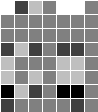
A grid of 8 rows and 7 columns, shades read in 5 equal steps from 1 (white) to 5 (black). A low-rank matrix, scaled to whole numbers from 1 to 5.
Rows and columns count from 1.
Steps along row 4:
down up down up same down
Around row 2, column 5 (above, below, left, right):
1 3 3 3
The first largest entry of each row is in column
2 1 1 1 2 2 1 1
